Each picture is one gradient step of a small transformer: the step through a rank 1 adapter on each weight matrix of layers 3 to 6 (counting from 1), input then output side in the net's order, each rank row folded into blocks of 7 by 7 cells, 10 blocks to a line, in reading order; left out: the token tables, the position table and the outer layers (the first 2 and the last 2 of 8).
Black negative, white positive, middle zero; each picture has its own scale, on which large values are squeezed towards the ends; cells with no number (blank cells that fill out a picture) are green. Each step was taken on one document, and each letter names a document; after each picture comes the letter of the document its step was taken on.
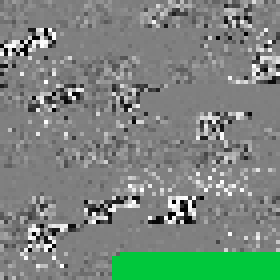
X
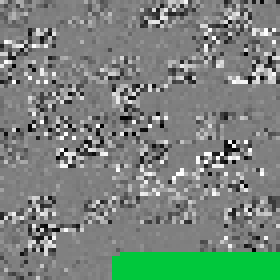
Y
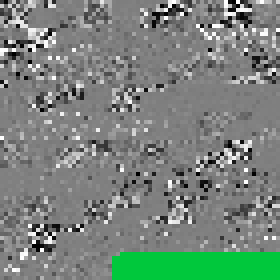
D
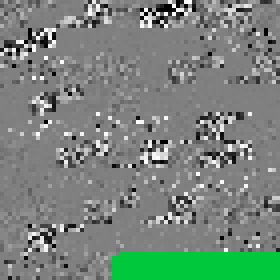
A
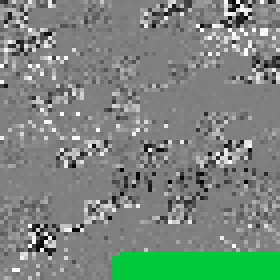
D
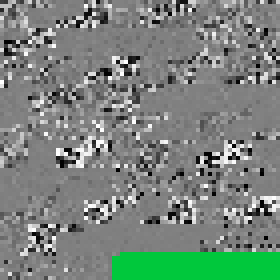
Y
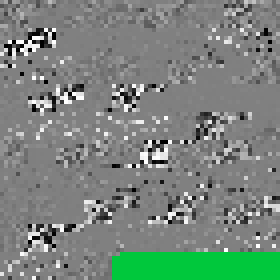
A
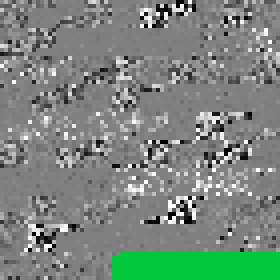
X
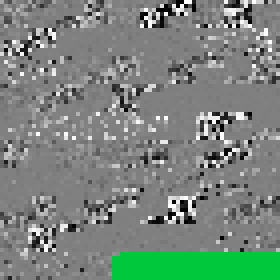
X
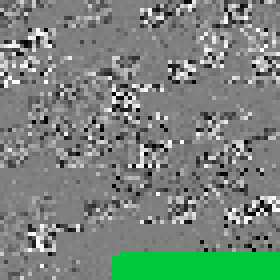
Y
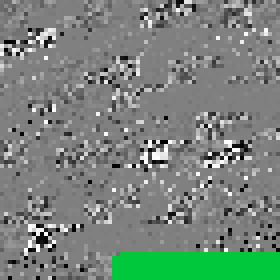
A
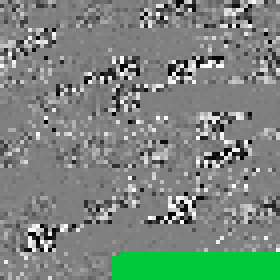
X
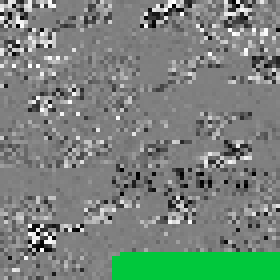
D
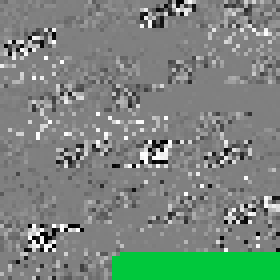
A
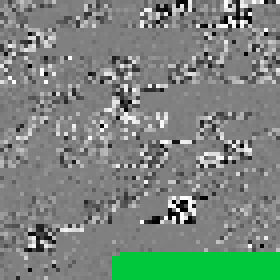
Y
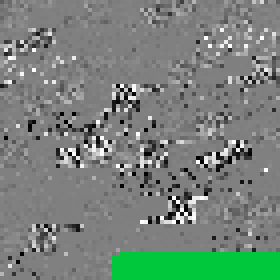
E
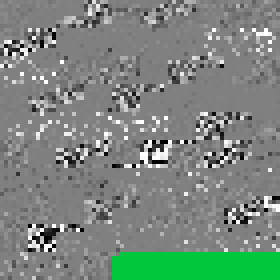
A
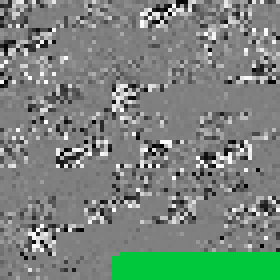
Y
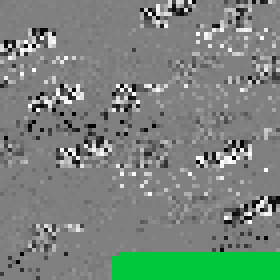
E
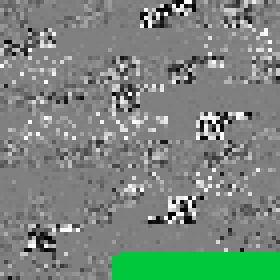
X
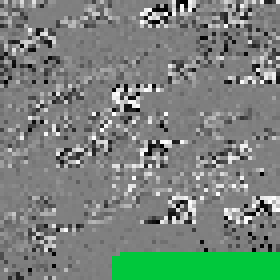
Y
